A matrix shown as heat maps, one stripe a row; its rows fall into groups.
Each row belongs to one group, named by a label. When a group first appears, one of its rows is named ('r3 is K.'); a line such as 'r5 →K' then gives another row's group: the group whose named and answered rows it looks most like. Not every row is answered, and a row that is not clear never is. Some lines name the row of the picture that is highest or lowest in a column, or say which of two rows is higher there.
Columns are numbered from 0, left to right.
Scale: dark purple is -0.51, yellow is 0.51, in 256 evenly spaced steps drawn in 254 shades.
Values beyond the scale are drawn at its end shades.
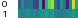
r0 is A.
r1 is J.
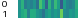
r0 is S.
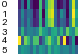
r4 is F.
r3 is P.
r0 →A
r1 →A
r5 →S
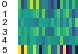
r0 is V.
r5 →F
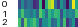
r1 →S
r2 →F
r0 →A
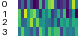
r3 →S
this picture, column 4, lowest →0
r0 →A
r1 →F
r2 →V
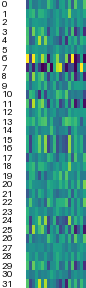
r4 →V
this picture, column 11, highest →7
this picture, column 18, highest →7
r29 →F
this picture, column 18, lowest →13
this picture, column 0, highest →6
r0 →P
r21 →P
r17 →P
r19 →S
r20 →S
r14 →J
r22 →S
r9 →V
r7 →A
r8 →F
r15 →V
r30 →J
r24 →V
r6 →F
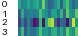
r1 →P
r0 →J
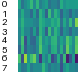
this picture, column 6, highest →0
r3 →S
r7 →J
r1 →S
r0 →V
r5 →P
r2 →S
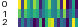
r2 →A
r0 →F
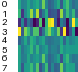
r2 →A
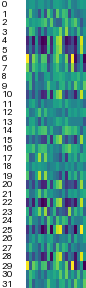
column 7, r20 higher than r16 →Yes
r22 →A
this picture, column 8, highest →2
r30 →S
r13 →S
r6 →F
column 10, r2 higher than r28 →No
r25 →A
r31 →P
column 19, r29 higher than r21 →No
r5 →A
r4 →A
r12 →V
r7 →F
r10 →A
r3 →S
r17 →V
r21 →V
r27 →S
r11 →S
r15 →A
